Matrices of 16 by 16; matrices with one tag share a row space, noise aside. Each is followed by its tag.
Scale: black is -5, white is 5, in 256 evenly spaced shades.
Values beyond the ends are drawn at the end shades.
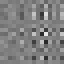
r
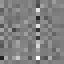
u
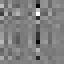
u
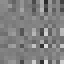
r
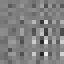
r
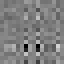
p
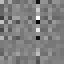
u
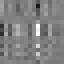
u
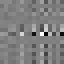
r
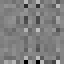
p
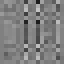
p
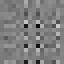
p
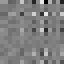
r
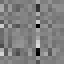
u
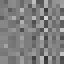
r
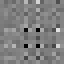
p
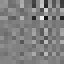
r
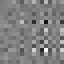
r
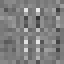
p
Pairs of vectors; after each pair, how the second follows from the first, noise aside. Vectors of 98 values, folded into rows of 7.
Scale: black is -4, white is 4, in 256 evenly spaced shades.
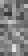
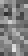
copied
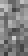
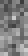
reversed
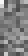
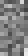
reversed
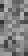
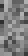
copied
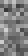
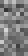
copied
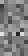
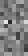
reversed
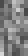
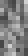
reversed
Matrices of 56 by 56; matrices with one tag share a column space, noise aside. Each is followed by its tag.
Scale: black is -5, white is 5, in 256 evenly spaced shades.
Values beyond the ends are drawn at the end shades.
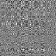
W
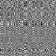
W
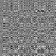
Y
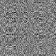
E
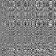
W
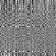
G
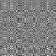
Y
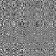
W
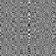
E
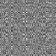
E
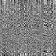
G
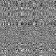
W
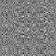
E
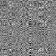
W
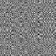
E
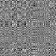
W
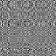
W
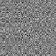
E
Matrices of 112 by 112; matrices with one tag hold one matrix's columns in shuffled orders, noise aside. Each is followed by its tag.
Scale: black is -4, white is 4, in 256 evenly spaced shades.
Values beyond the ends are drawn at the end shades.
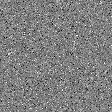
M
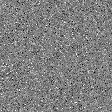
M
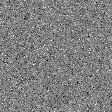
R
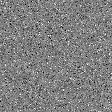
M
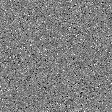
R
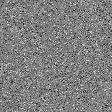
M
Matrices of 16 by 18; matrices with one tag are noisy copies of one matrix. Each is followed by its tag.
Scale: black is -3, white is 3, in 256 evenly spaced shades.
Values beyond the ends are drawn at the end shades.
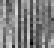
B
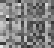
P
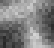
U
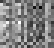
P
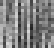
B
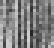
B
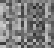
P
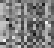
P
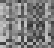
P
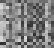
P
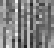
B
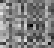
P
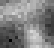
U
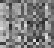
P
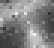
U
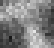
U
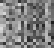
P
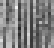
B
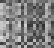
P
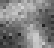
U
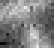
U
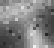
U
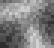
U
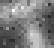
U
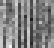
B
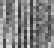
B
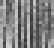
B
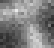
U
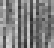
B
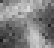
U
